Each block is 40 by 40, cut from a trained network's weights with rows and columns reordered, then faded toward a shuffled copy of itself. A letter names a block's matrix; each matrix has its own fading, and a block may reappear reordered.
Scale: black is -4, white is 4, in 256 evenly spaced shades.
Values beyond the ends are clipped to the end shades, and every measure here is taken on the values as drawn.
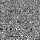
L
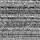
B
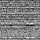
B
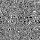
L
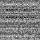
B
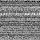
B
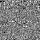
L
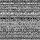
B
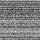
B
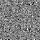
L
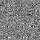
L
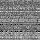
B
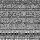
B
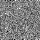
L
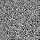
L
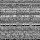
B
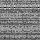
B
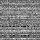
B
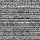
B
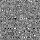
L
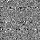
L
